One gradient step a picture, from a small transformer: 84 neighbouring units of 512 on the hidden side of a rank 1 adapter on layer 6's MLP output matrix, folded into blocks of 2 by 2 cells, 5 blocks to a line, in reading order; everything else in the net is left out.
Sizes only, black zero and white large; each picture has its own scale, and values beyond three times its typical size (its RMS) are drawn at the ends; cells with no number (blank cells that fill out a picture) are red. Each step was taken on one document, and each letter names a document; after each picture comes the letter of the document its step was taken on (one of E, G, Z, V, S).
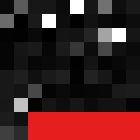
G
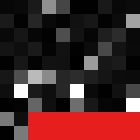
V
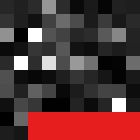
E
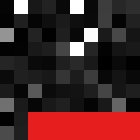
G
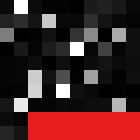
G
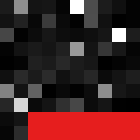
G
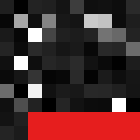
E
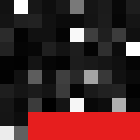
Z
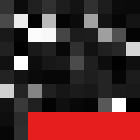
E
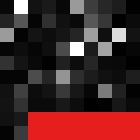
G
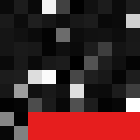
V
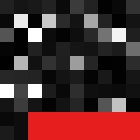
E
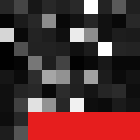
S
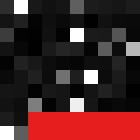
Z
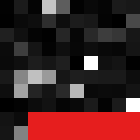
V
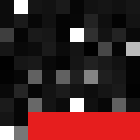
Z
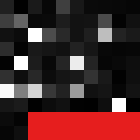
E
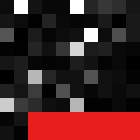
G
